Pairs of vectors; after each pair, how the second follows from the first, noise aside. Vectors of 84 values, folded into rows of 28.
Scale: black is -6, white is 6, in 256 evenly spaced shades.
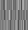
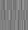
shrunk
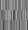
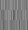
shrunk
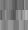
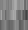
negated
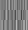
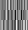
scaled up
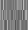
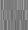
shrunk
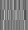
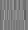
shrunk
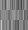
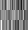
scaled up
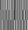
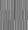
shrunk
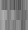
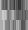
scaled up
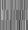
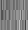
negated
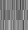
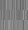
shrunk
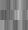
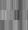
negated
